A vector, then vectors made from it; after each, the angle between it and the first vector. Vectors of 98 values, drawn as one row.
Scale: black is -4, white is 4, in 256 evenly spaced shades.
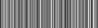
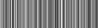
partly opposed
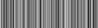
nearly opposite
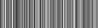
orthogonal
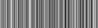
partly aligned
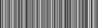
nearly parallel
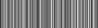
nearly parallel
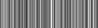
nearly parallel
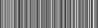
nearly parallel
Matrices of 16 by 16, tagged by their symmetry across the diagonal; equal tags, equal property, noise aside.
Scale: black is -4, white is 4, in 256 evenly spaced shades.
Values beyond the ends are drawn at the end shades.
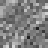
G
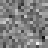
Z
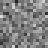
Z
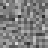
Z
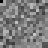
G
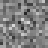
Z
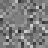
G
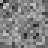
G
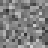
Z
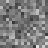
G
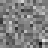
Z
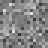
G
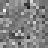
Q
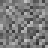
G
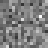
Q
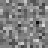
Q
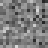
Q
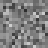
Z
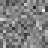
Q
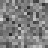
Q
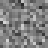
Z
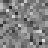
Z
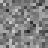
Q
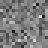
Q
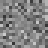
Q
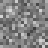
G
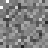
G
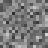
G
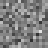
Z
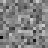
Q
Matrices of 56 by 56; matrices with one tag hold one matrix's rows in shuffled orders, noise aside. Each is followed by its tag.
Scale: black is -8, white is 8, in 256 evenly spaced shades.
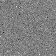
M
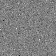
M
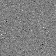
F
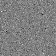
F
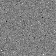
F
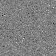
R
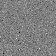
M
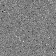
R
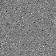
F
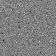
M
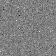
M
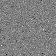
F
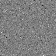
F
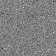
R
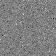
R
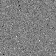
M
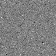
F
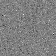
R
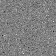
R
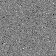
R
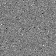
F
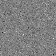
R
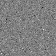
F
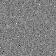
M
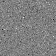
R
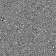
R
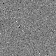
M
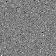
F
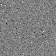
F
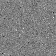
R
